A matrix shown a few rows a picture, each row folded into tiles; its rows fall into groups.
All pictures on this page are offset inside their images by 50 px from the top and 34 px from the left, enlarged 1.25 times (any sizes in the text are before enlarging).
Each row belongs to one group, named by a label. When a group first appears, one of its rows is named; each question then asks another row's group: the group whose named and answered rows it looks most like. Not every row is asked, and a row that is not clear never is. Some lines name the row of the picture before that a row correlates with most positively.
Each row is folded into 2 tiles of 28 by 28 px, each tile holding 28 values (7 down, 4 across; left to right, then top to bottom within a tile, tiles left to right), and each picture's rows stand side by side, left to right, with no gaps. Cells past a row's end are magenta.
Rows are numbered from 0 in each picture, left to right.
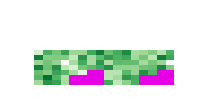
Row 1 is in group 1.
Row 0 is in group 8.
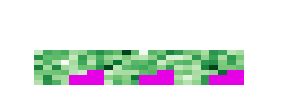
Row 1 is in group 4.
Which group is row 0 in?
8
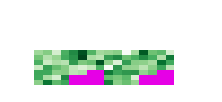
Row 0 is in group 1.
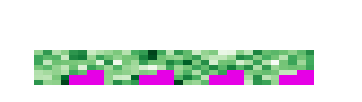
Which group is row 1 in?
1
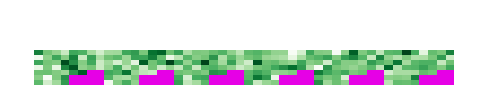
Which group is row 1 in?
1
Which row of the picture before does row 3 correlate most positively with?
2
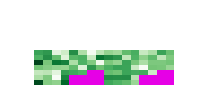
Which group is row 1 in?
8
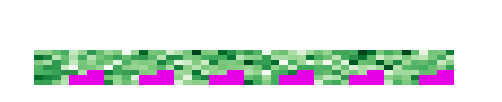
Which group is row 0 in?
8
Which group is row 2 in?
1
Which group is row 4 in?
1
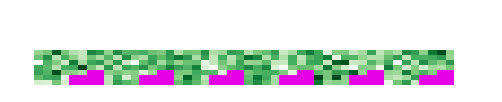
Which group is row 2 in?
8
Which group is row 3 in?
8
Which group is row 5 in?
1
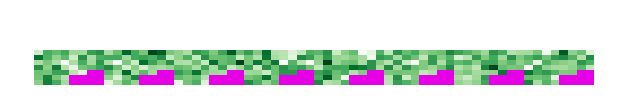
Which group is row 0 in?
8
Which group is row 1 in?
1
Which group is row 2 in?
1
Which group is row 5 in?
8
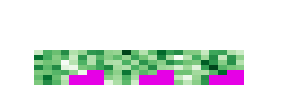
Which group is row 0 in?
8
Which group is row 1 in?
1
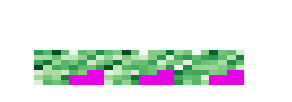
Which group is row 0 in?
4
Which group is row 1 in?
4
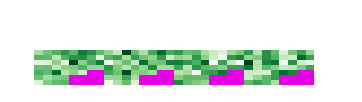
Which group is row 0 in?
1
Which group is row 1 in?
1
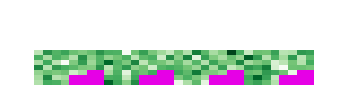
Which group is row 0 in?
8
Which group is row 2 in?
1
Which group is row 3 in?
8
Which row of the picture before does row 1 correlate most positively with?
2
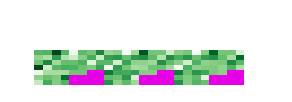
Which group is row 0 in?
4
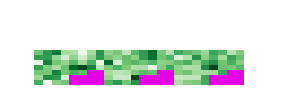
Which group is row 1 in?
1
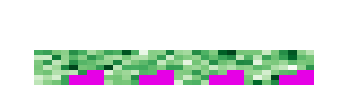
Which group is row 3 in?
1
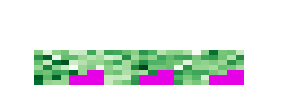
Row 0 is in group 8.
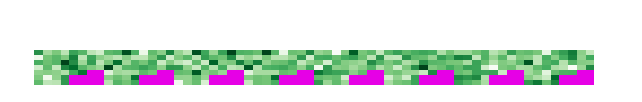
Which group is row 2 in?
1
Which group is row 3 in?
4
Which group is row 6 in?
8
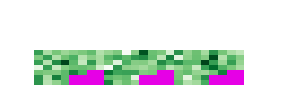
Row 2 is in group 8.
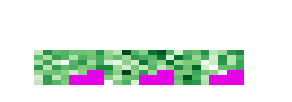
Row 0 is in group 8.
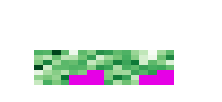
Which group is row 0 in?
4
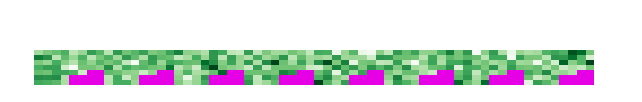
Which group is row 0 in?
8
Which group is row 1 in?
8
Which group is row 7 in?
1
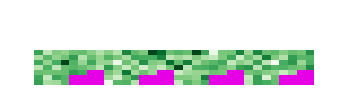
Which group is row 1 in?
1
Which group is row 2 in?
4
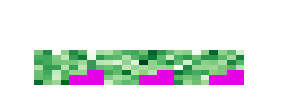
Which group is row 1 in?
1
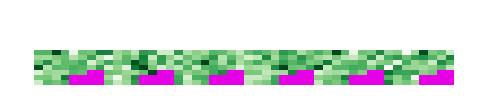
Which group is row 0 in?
4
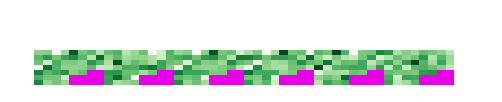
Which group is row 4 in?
4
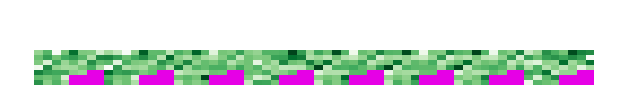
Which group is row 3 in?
1
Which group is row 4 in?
4
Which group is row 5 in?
4
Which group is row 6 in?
4
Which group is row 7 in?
1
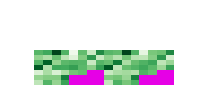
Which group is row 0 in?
4
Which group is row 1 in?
4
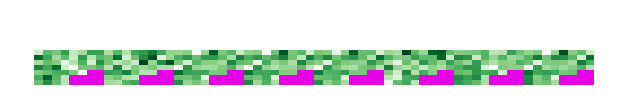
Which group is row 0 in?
8
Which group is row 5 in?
1
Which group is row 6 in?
8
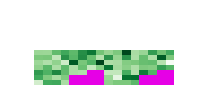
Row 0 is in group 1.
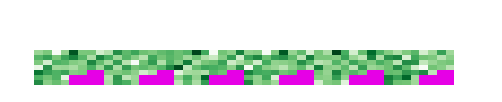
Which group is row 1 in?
8
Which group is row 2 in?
4
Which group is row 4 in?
1
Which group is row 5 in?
8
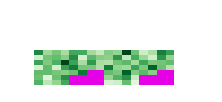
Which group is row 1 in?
1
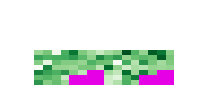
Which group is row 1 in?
1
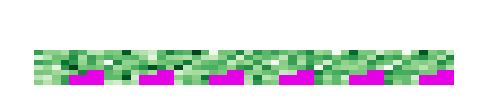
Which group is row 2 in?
4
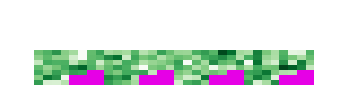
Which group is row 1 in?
8
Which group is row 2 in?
1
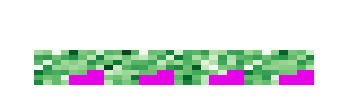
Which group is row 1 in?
4
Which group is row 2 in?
8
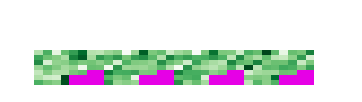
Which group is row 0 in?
1
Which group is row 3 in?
4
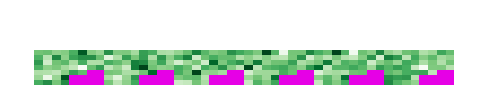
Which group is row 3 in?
4
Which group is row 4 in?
4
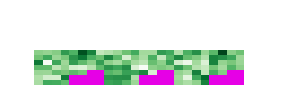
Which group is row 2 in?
1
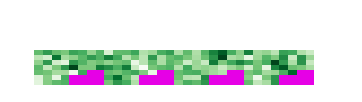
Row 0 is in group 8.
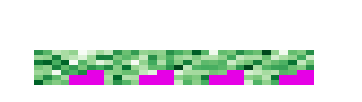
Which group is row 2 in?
4
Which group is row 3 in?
4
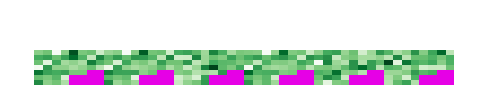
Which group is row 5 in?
1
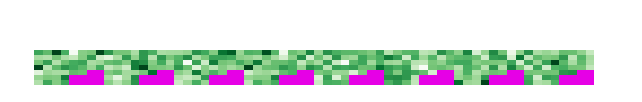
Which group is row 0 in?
4
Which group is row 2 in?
1
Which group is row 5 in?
8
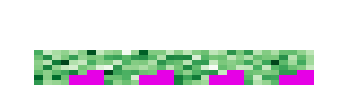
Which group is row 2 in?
8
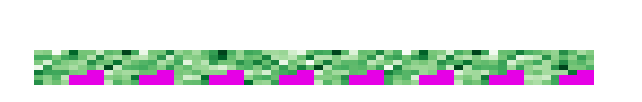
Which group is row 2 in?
1
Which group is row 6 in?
4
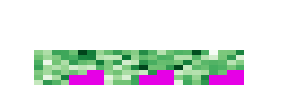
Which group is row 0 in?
1
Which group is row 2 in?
4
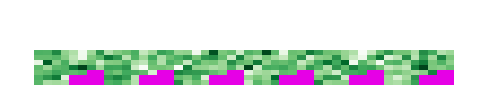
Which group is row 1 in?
8
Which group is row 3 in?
4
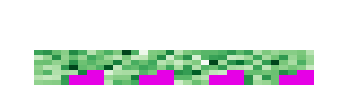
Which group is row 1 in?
4
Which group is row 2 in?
1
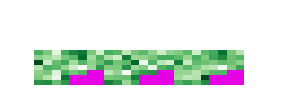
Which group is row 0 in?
1
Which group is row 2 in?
1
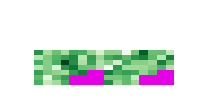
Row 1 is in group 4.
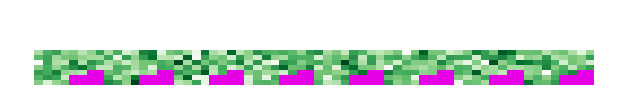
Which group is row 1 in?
1
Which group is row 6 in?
1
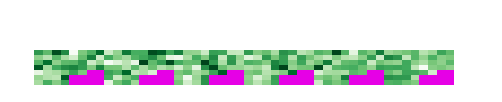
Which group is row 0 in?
4
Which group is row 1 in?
1
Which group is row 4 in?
4
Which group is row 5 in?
8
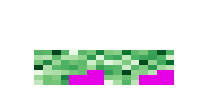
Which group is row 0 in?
4
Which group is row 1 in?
1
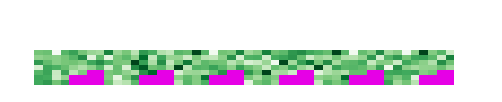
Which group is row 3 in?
1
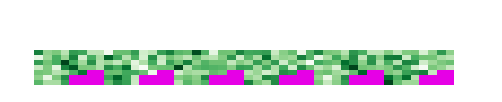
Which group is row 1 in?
8
